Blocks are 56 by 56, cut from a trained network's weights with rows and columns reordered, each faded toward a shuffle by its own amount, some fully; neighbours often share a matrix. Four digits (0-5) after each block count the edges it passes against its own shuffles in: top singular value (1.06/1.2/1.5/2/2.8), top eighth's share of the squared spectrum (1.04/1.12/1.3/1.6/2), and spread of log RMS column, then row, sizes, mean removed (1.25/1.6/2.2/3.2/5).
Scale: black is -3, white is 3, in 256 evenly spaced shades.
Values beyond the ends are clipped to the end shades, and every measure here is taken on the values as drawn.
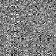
3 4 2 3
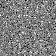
0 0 0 0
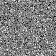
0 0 0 0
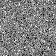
0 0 0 0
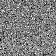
0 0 0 0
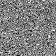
0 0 0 0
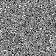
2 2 0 0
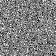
0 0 0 0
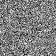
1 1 0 0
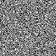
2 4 1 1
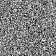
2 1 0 0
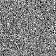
2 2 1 0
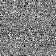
2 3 1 2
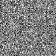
3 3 1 1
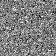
1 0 0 0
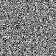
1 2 0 0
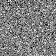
0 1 0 0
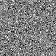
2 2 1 0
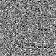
2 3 0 1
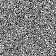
1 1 0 0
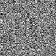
3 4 2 1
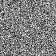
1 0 0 0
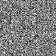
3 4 2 1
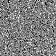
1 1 0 0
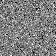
1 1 0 0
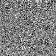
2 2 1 0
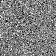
0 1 0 0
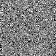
2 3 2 1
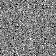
2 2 1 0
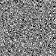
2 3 2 1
